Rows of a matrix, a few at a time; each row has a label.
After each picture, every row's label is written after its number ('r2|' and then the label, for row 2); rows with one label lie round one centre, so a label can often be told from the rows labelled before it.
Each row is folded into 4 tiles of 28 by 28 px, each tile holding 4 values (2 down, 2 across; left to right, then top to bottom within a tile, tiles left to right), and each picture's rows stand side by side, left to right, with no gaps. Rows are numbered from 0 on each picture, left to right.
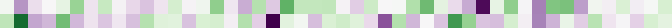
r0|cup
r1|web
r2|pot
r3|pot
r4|cup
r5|web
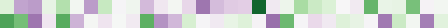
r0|cup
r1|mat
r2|pot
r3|pot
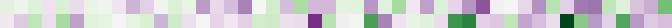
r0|web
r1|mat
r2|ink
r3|mat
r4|cup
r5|cup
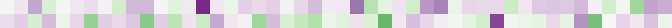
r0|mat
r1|mat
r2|mat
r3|ink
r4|mat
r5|ink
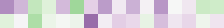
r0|ink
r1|web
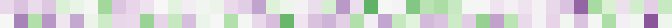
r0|web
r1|web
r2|cup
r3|pot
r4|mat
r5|ink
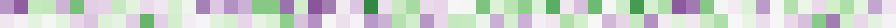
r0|ink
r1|mat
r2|ink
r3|pot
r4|pot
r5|pot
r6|ink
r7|mat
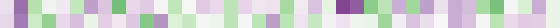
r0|ink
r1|mat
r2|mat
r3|ink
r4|ink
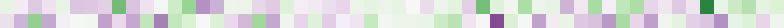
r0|mat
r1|mat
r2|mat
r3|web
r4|pot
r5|pot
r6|pot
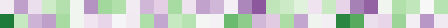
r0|cup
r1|mat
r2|cup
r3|cup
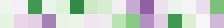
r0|pot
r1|cup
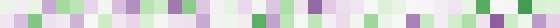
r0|web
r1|ink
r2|mat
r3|web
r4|pot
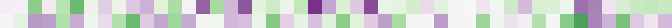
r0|pot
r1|cup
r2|ink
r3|cup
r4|web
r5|cup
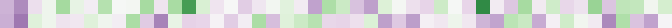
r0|web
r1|pot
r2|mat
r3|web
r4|pot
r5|pot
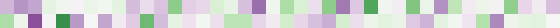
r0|cup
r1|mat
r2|cup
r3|ink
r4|mat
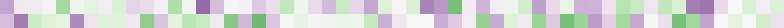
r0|web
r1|mat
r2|mat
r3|mat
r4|mat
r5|cup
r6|cup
